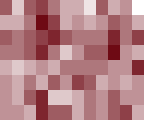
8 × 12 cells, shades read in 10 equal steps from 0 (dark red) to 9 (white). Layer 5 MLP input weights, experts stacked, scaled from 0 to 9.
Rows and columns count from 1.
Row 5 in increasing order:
1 4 4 4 4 5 5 5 6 6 6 7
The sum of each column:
37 45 32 18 30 41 38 36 35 26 36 40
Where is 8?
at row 1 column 8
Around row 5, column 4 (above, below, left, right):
1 6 6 6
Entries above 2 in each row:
11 10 8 10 11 11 11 10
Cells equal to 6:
21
